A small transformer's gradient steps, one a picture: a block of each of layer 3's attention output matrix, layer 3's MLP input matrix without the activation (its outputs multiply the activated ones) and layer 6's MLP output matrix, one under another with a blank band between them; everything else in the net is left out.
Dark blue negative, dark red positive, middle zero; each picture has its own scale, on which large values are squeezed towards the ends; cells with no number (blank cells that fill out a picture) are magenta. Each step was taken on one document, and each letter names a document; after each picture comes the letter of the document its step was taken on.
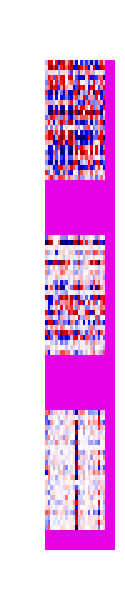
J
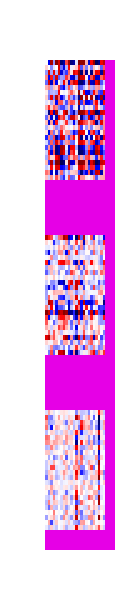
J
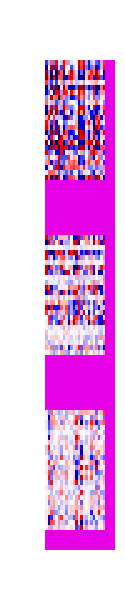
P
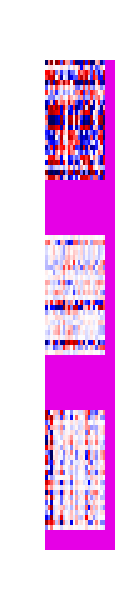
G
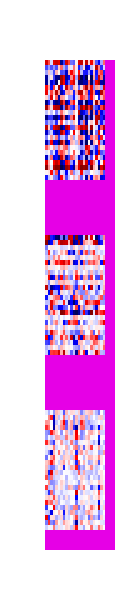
J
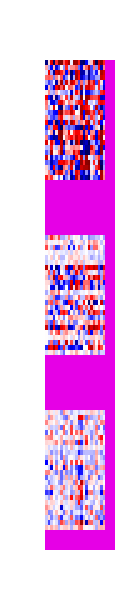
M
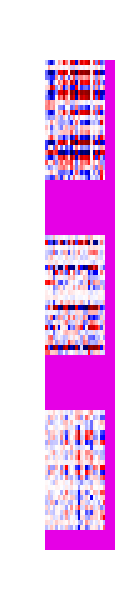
M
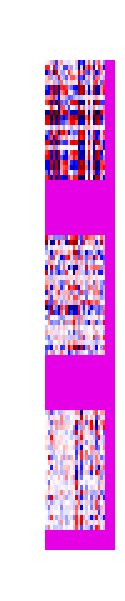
P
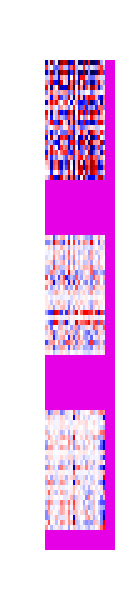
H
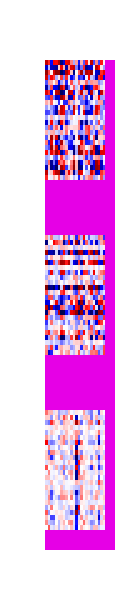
J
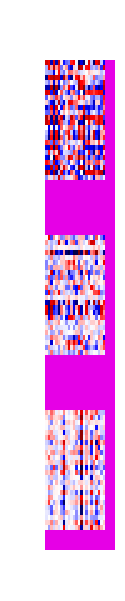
P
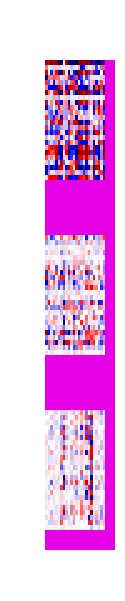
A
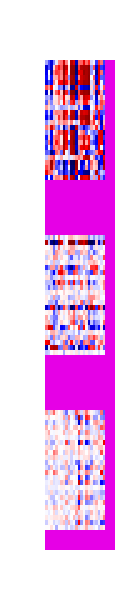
M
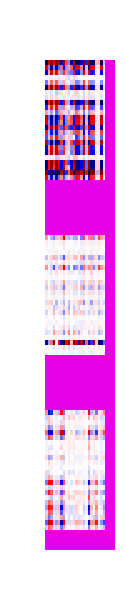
G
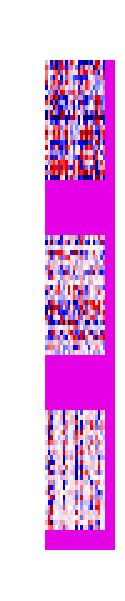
P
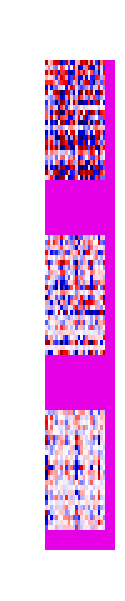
J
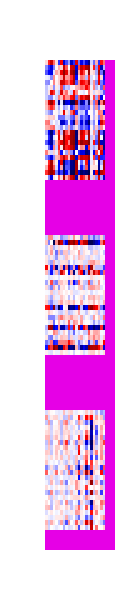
M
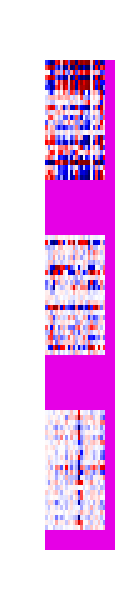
M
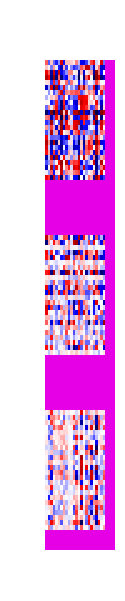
P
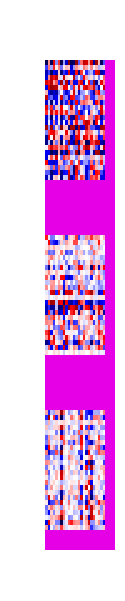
G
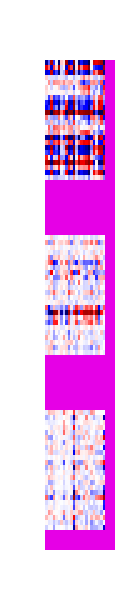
H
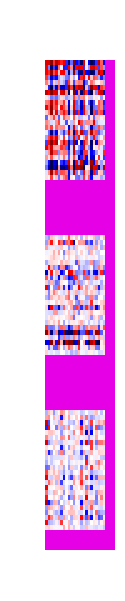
G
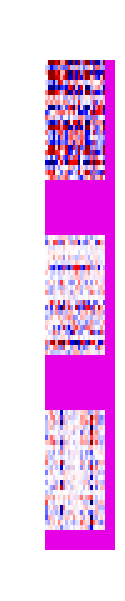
G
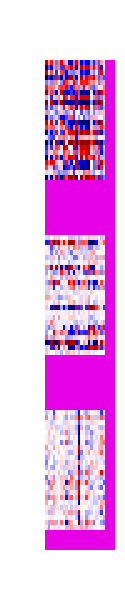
M
